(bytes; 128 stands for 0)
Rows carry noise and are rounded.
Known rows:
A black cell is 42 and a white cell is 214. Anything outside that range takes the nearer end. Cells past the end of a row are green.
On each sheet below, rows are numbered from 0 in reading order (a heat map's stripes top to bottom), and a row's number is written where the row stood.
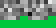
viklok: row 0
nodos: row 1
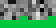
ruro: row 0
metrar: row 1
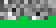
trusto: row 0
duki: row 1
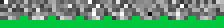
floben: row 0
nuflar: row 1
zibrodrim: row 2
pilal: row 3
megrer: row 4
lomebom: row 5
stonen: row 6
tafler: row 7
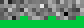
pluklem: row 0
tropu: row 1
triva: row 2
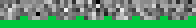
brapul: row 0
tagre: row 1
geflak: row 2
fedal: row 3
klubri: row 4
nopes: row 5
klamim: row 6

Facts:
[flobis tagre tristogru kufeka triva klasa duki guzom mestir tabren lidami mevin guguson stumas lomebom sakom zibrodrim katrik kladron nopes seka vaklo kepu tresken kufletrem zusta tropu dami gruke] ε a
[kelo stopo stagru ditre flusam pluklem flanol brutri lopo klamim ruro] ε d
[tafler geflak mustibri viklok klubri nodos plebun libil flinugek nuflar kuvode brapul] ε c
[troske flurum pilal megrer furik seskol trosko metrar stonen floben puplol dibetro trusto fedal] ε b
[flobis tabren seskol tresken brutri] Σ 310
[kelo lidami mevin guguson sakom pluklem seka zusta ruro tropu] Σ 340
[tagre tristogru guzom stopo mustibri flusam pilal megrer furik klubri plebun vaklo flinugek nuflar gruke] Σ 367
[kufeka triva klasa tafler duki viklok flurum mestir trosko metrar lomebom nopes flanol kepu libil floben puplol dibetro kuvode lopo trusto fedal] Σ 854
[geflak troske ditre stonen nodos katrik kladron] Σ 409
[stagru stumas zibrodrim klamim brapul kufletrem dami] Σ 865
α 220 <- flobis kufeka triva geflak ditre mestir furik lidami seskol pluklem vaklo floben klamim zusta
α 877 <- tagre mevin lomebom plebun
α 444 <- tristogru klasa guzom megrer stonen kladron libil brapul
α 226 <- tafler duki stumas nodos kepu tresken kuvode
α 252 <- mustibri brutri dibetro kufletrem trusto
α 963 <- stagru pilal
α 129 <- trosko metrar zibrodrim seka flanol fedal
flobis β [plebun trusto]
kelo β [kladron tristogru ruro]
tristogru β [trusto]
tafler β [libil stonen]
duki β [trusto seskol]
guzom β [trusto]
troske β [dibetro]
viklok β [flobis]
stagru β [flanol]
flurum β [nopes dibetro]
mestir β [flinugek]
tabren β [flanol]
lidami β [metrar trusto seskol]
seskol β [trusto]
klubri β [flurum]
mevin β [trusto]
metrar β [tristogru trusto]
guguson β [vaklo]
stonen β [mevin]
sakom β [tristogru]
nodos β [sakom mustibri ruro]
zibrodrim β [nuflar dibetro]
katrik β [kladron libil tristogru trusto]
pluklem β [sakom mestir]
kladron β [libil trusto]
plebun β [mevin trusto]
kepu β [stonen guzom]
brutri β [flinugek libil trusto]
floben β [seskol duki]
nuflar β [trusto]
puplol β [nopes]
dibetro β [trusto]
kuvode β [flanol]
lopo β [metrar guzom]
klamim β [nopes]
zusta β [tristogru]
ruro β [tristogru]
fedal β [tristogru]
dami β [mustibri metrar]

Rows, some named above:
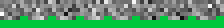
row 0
klasa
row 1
flinugek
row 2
flobis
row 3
mustibri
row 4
tabren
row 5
pluklem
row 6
zusta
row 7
seka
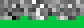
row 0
zusta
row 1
pilal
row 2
sakom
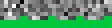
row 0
flurum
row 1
tristogru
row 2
lidami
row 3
nodos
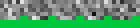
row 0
mustibri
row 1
tristogru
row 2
gruke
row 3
kepu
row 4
ditre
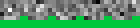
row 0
plebun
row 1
stagru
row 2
guzom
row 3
flanol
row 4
vaklo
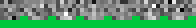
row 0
pluklem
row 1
nopes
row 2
dibetro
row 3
brutri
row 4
lopo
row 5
troske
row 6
seskol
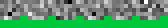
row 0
mevin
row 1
kufletrem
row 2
flanol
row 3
kepu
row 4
katrik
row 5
furik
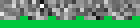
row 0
kufletrem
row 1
trosko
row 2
libil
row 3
zusta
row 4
kladron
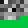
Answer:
seskol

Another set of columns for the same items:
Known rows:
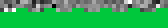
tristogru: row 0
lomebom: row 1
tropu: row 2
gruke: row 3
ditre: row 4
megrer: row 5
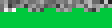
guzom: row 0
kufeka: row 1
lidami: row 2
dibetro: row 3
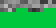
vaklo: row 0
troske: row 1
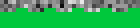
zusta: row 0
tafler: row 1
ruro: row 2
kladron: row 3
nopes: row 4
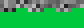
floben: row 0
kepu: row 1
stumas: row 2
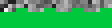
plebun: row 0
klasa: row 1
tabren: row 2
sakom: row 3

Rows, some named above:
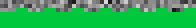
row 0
seka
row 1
lidami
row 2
stonen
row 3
trusto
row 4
zusta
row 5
katrik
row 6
puplol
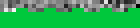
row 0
guzom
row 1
viklok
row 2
nodos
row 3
trusto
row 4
lomebom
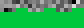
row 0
puplol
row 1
lidami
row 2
metrar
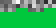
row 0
pluklem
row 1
seskol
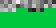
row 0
brutri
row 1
furik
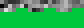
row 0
mevin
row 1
puplol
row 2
tabren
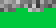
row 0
mustibri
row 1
duki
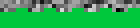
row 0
flinugek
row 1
tagre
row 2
nuflar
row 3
mevin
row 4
flurum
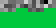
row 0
libil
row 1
fedal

